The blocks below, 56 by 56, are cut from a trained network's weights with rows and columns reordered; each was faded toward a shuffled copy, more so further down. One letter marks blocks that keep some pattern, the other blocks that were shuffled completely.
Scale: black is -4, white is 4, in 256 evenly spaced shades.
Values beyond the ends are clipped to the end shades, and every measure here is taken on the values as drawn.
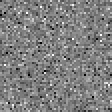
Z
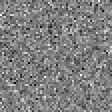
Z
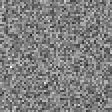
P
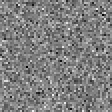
Z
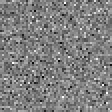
Z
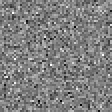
Z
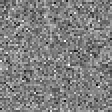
Z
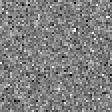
Z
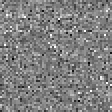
P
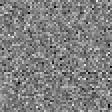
P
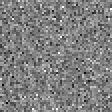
Z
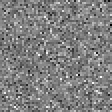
Z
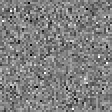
P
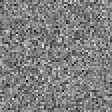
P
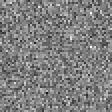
Z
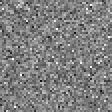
Z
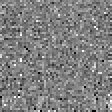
P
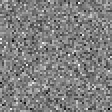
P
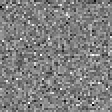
P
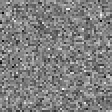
P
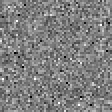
Z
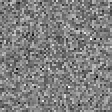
Z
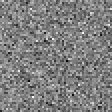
Z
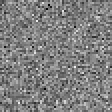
P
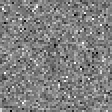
Z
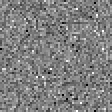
Z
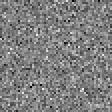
P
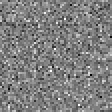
P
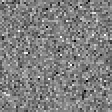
Z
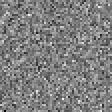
Z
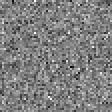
P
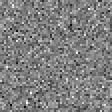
Z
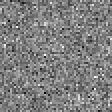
P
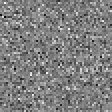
P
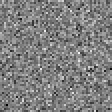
Z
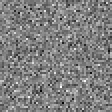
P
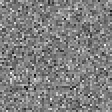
P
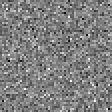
Z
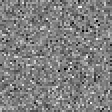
Z
